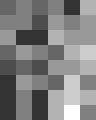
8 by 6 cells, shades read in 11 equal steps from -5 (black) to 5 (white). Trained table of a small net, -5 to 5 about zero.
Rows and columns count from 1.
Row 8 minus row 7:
0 0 0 0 2 -2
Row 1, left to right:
-1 0 -1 0 -3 2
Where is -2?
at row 2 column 3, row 5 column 1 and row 5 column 3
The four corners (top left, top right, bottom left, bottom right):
-1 2 -3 0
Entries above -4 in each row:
6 6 6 6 6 6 6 6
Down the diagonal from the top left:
-1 0 -3 -1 1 0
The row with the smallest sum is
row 1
